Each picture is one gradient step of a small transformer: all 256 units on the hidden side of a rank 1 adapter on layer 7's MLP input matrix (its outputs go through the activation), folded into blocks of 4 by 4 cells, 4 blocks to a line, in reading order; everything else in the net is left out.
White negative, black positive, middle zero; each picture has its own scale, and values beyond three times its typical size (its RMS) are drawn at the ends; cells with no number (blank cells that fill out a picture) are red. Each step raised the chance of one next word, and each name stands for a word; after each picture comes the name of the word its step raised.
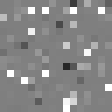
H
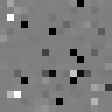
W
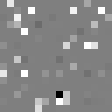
H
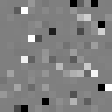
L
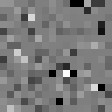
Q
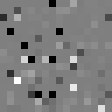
L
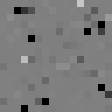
Q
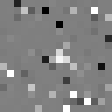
L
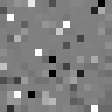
W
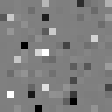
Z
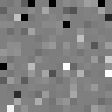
L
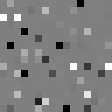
W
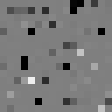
Z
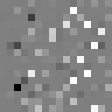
Q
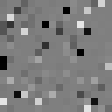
Q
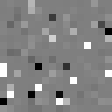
H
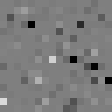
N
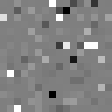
H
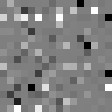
Q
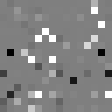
L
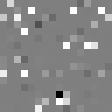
H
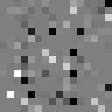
N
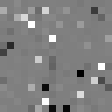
W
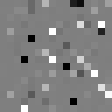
Z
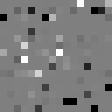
H
